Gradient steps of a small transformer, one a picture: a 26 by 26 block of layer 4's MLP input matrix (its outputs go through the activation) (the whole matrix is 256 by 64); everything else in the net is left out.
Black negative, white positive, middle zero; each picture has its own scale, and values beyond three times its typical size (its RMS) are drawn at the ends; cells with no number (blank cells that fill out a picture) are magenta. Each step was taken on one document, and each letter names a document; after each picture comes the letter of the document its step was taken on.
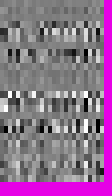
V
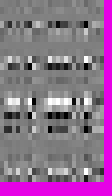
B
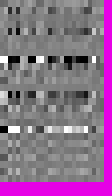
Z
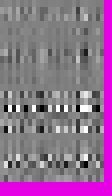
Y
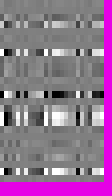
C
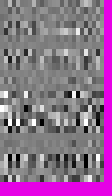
V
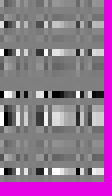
C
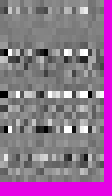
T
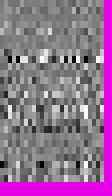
V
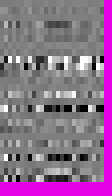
Z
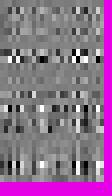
V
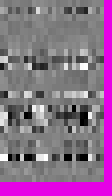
T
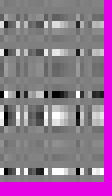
C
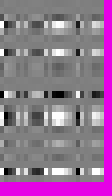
C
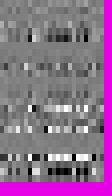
B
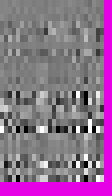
V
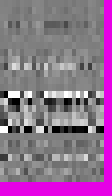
Z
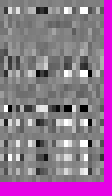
T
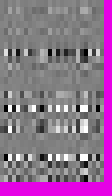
Y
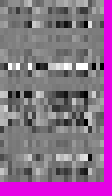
Z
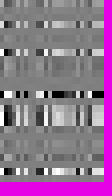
C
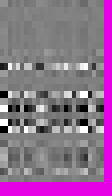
T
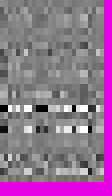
T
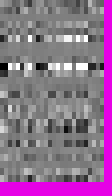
Z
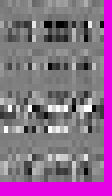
B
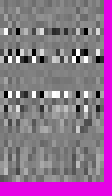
V
